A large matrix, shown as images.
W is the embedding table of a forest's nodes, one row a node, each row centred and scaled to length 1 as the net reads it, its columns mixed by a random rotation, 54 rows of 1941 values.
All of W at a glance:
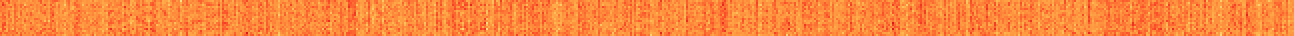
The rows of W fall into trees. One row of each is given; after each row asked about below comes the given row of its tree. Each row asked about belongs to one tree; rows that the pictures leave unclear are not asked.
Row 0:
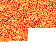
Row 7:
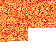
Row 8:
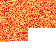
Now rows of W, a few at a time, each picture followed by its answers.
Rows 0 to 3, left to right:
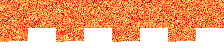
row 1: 7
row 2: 7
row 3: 0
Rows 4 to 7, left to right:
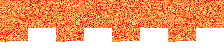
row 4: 7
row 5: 8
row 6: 8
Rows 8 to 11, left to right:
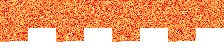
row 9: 7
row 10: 7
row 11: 0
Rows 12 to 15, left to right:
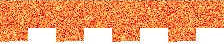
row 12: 8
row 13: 0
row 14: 7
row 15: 8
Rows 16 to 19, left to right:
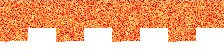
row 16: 0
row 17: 7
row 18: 8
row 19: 8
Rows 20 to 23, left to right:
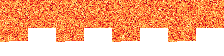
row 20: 7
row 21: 7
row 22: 7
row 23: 8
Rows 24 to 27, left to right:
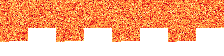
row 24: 8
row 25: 0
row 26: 7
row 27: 7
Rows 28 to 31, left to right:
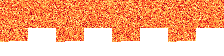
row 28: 0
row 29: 8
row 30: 7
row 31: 0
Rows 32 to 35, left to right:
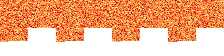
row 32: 0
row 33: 8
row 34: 0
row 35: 8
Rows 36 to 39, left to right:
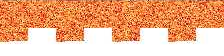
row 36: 8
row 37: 7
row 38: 8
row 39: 7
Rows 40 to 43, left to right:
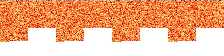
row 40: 8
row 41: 0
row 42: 8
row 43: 8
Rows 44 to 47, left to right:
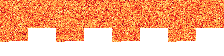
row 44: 8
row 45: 7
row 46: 8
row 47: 0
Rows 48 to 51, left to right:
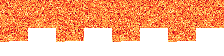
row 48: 7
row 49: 0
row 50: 7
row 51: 7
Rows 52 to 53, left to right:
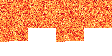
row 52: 8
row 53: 7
